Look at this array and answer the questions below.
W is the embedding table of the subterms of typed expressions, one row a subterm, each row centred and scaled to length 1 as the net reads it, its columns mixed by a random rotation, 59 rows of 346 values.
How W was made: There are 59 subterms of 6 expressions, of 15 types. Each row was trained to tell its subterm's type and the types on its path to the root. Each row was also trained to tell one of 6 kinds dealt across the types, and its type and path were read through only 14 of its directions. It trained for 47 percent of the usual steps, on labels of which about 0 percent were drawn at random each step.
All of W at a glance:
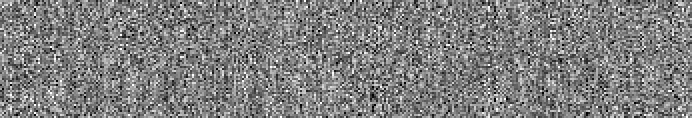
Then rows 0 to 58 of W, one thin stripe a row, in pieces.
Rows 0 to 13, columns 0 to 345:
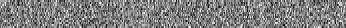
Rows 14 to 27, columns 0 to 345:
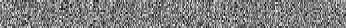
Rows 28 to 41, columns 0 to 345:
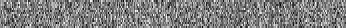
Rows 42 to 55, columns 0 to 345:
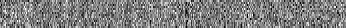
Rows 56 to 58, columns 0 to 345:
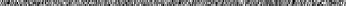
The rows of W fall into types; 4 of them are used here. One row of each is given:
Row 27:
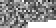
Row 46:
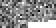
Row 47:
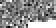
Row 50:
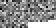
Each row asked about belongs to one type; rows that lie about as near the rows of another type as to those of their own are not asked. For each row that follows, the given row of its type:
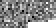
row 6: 50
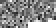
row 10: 47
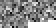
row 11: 46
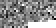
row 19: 46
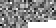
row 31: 27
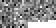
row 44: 46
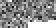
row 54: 47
